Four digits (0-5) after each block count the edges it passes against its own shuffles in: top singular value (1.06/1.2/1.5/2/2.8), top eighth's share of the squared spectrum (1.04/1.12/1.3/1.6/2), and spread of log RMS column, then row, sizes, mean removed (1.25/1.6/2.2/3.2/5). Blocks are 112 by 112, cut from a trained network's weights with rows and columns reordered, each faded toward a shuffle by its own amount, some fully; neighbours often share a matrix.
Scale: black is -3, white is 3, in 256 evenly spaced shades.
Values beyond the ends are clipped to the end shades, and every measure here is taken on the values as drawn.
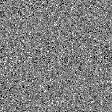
3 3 2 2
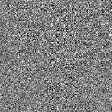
4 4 2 2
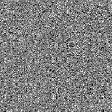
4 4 2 2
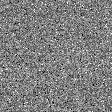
0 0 0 0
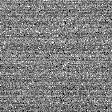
3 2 1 0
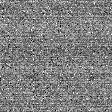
3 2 1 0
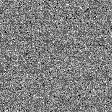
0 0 0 0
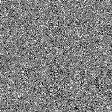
3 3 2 1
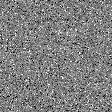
1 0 0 0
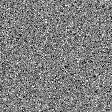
0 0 0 0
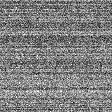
4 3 0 1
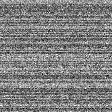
5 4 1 2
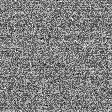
2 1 0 0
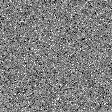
1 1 0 0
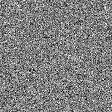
2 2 0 1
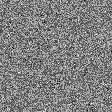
0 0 0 0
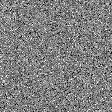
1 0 0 0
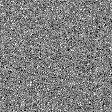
1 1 0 1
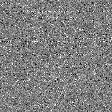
2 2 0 2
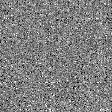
2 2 1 2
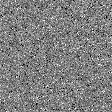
0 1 0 1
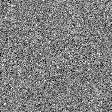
2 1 0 1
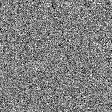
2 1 0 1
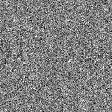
3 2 0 1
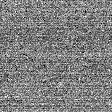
3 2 1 0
